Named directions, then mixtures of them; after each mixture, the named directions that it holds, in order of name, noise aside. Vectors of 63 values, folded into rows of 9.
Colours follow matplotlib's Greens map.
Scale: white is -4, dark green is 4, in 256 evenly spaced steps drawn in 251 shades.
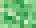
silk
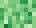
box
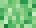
box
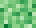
box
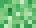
box, silk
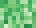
box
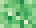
box, silk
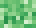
box, silk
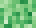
box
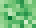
box, silk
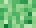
box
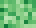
box, silk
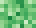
box, silk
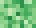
box, silk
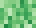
box, silk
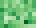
box, silk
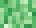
box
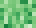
box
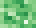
silk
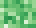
box, silk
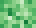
box, silk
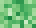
box, silk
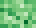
silk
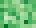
box, silk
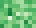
box, silk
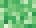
box, silk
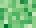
box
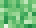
box, silk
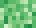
box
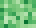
box, silk
